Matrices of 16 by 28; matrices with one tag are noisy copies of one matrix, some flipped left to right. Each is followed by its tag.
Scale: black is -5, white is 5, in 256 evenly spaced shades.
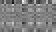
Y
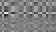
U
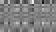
Y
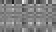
Y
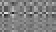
U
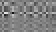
U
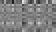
Y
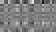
Y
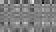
Y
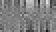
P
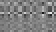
U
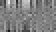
P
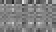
Y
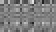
Y
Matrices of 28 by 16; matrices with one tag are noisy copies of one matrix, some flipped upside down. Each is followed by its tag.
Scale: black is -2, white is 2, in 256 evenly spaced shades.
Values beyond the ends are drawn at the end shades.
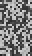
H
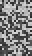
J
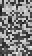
J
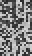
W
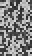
H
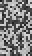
H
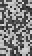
H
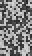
H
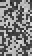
H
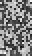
H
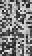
W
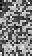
J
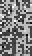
W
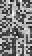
W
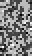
H
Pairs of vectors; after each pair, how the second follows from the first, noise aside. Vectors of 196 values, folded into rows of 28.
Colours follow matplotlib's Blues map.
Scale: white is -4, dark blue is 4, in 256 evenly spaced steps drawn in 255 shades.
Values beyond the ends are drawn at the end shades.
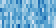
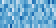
shuffled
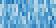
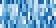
scaled up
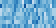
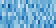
shuffled
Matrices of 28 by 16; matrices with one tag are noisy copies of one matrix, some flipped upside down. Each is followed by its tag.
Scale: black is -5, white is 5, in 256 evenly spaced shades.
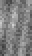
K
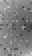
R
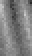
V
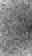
R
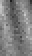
V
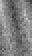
V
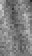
V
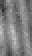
K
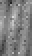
K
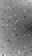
R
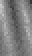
V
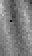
V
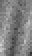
V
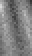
V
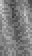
V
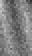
V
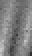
V
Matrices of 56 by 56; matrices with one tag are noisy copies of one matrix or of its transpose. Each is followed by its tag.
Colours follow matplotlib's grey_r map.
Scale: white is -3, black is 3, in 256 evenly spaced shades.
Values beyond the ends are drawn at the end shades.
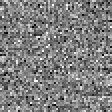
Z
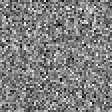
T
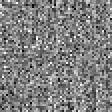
Z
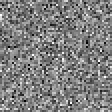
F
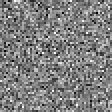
F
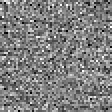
Z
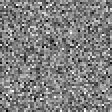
T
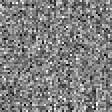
Z
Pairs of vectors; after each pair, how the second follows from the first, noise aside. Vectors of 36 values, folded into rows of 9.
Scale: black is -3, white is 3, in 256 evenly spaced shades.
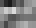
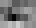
wrapped around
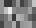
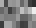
wrapped around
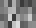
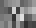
wrapped around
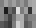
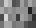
wrapped around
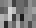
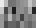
wrapped around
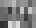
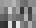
sign-scrambled
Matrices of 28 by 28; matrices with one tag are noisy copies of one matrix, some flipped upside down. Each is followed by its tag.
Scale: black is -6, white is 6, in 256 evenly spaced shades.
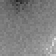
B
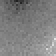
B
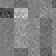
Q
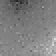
B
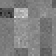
Q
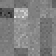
Q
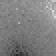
B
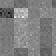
Q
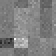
Q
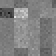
Q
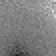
B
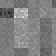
Q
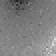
B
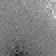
B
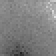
B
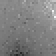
B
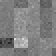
Q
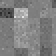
Q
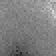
B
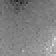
B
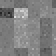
Q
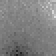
B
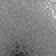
B
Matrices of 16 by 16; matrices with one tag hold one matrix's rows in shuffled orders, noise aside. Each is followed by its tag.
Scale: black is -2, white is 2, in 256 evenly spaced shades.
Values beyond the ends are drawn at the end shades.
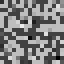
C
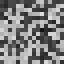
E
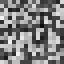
E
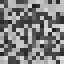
C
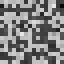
E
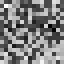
C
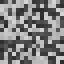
E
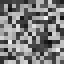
E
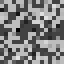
C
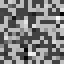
C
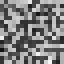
C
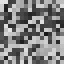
C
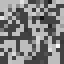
E
